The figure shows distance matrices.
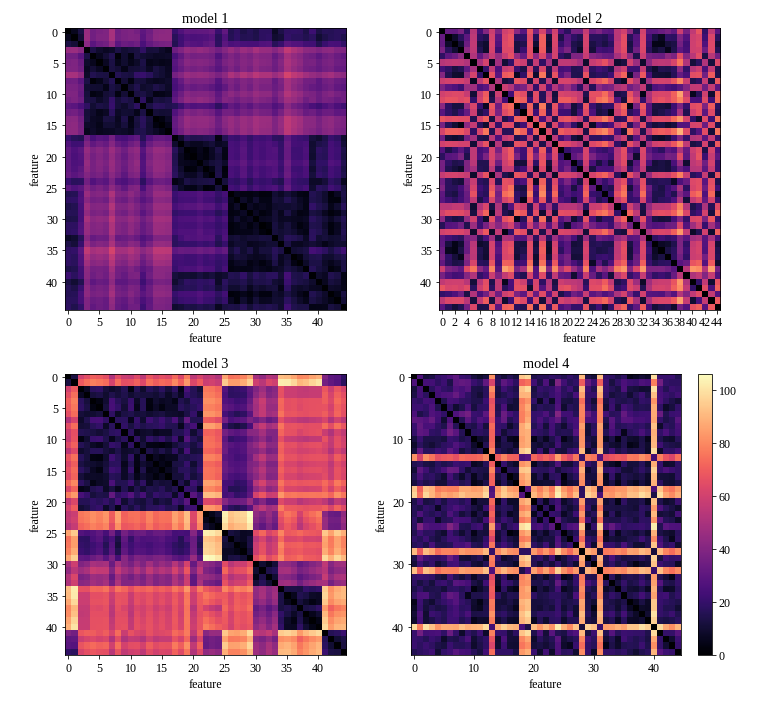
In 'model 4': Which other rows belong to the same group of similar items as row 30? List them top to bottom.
0, 1, 2, 3, 4, 5, 6, 7, 8, 9, 10, 11, 12, 14, 15, 16, 17, 20, 21, 22, 23, 24, 25, 26, 27, 29, 32, 33, 34, 35, 36, 37, 38, 39, 41, 42, 43, 44
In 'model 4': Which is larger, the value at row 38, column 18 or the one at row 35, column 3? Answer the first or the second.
the first
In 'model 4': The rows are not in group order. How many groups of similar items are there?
2
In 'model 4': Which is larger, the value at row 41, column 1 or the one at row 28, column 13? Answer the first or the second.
the first
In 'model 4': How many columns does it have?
45
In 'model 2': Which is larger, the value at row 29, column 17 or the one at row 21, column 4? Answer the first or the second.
the first
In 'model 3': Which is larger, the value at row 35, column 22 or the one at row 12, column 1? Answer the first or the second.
the first
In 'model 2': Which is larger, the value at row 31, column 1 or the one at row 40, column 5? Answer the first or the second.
the first
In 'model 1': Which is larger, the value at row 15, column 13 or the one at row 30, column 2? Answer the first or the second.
the second
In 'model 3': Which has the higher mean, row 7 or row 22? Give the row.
22
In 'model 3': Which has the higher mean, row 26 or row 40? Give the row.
40
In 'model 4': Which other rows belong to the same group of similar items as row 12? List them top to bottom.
0, 1, 2, 3, 4, 5, 6, 7, 8, 9, 10, 11, 14, 15, 16, 17, 20, 21, 22, 23, 24, 25, 26, 27, 29, 30, 32, 33, 34, 35, 36, 37, 38, 39, 41, 42, 43, 44
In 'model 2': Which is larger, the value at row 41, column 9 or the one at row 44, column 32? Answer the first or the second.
the second
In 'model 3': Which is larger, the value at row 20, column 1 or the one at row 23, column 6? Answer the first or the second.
the second
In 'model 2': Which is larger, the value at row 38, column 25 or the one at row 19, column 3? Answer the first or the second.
the first
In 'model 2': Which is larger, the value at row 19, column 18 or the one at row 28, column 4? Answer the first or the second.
the first
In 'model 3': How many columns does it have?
45
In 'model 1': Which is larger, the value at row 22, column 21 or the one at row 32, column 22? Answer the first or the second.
the second
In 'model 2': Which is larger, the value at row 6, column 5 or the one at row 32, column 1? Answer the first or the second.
the second
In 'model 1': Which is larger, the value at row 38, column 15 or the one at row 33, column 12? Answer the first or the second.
the first
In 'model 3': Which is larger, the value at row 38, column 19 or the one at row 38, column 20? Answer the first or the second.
the first
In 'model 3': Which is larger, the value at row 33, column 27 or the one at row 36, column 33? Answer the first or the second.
the first
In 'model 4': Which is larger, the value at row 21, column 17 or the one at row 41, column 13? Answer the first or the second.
the second
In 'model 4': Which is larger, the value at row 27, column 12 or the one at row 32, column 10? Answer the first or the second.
the first
